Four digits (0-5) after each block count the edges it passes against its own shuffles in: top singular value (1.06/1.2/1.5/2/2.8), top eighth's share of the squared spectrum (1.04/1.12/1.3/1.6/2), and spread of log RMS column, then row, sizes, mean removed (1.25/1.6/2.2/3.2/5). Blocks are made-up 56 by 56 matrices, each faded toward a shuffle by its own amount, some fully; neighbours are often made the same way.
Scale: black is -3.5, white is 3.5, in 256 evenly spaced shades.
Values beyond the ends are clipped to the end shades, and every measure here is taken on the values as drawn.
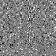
3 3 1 1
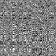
4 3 2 2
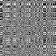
5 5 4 3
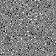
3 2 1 0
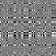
5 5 3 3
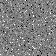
1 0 0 0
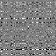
4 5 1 3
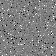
0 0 0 0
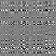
4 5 3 4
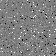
0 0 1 0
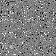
3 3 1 1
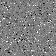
1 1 0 0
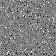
2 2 0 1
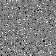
2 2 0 1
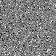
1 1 0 0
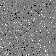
0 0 0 0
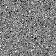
0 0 0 0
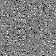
3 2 0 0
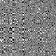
4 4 3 2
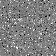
2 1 0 0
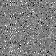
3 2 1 0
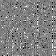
4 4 2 2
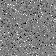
0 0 0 0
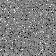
2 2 0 1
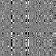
5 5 3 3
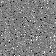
1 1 0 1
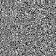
3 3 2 1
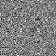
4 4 2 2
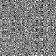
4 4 2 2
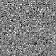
3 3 1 1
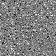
2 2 0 0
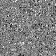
2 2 1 0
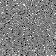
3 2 1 1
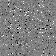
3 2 1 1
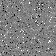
0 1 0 0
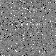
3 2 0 1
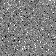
1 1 0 0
